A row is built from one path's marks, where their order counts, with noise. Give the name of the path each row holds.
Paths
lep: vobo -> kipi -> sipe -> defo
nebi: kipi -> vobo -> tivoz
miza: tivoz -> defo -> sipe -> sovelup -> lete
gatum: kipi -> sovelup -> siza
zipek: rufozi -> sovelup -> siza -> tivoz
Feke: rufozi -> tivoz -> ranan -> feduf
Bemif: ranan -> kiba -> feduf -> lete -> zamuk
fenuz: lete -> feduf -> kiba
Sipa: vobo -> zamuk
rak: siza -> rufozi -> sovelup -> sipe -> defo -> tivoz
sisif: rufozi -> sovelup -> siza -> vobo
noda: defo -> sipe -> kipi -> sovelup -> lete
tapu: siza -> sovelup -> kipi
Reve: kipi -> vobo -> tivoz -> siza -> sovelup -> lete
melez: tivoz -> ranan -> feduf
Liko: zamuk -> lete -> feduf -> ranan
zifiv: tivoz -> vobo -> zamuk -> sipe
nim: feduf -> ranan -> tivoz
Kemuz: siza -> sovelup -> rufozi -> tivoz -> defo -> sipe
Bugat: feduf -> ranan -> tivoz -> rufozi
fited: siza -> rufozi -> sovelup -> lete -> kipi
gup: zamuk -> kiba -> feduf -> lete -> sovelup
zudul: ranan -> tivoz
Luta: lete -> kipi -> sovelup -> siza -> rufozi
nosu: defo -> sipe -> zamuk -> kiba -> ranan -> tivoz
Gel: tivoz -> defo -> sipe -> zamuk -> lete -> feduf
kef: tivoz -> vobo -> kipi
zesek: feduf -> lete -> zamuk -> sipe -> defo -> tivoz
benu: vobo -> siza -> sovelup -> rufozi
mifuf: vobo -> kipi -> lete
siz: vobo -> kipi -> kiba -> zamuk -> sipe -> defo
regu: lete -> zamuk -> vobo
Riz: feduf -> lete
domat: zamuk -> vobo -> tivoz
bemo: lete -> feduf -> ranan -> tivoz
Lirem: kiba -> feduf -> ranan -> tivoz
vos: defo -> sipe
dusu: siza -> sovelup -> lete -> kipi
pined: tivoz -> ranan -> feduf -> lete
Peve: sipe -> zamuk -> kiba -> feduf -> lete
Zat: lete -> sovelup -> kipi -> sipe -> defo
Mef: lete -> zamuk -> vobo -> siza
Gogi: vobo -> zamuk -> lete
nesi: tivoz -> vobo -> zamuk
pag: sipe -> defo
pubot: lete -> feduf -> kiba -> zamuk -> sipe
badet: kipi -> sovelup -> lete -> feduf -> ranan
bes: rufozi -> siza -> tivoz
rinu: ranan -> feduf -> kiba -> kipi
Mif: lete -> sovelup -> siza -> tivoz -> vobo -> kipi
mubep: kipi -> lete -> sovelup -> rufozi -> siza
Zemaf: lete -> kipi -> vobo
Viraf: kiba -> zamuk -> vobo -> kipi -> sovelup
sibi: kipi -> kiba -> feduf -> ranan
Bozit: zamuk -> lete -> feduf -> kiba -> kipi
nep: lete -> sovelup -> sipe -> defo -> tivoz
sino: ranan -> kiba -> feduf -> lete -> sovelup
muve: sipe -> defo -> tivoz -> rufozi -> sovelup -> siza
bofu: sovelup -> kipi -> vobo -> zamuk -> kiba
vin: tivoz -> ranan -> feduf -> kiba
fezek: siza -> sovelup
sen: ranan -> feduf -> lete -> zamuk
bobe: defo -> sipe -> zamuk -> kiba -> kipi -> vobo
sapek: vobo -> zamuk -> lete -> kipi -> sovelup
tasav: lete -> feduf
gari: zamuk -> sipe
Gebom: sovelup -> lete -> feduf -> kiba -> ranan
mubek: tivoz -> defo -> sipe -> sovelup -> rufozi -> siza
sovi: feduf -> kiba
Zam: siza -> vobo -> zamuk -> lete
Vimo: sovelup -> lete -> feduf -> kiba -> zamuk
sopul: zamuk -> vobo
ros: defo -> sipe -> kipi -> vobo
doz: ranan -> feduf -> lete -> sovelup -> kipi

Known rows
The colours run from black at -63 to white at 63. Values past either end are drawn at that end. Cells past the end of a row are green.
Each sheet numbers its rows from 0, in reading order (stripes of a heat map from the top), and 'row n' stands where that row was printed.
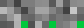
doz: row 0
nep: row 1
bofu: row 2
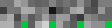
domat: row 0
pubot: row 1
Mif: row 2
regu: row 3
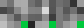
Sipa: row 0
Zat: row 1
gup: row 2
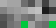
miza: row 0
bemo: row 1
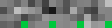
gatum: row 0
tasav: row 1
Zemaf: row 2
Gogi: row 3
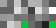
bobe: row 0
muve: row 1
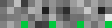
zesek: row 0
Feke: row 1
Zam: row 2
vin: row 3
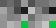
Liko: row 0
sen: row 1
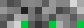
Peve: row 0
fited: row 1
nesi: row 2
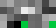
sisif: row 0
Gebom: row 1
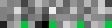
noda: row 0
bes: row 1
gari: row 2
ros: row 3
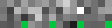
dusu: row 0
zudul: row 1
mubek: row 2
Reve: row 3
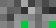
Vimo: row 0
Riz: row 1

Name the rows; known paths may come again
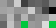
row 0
nosu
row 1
Bemif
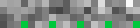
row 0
miza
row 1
Gel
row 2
sopul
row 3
lep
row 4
zifiv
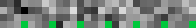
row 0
fenuz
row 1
nesi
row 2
Zat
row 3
sapek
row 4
pag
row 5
Mif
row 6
kef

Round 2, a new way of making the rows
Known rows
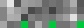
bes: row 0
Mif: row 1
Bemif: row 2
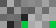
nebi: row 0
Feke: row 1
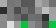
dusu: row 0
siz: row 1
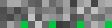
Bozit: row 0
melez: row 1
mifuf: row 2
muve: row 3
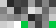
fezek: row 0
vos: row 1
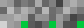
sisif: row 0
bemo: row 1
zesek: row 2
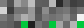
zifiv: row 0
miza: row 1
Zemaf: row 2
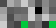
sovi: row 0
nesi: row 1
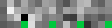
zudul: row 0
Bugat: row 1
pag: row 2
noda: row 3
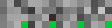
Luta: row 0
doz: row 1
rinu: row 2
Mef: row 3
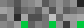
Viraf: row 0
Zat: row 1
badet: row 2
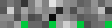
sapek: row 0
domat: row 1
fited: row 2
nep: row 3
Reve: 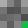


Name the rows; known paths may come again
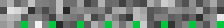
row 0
benu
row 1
tapu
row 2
pined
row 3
Gel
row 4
ros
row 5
sovi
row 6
noda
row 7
pubot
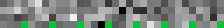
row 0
nosu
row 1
zipek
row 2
sen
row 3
Sipa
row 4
fenuz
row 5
dusu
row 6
Luta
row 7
Viraf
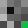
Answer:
kef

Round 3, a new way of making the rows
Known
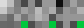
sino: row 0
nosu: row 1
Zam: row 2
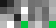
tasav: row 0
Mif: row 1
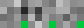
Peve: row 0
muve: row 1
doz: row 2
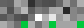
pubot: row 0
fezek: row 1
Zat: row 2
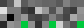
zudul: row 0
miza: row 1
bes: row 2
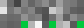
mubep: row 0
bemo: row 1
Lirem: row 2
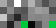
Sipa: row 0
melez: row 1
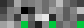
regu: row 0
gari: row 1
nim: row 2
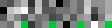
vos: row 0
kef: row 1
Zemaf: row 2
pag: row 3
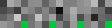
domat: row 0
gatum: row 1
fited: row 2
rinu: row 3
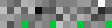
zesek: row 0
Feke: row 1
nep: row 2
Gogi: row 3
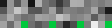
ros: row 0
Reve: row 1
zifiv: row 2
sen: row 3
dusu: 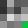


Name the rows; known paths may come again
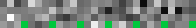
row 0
tapu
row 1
gup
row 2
Gel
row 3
sen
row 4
fenuz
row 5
Mef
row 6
Feke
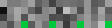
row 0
fited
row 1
Bugat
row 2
miza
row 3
rak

